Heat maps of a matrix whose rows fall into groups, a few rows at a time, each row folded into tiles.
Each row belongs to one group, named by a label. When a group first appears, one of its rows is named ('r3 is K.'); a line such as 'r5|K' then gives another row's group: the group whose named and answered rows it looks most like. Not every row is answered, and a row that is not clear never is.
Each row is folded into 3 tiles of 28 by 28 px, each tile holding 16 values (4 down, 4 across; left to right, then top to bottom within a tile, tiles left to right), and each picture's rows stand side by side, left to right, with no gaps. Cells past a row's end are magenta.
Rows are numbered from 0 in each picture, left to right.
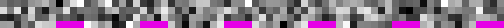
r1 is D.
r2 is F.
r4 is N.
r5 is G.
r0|F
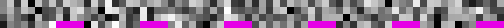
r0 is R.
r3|R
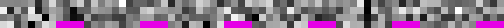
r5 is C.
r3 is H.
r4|D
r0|F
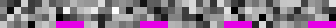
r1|N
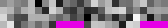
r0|N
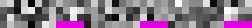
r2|D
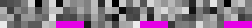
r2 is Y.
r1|R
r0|F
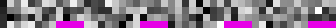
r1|G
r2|R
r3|F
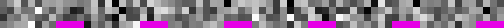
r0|H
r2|F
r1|R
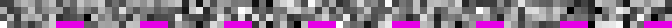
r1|H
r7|H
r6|N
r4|F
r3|G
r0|F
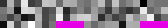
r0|R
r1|Y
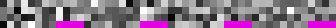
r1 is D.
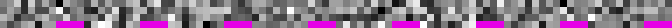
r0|Y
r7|Y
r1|H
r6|Y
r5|F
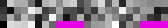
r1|H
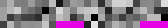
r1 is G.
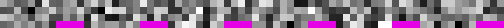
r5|G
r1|C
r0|Y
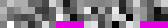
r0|D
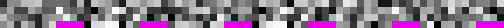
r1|H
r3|H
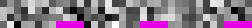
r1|R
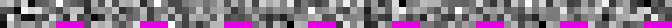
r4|D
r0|C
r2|F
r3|D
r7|N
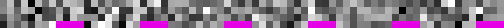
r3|G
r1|H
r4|N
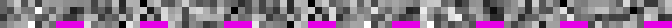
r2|N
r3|Y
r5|N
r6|Y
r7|D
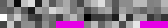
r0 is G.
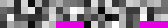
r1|R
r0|C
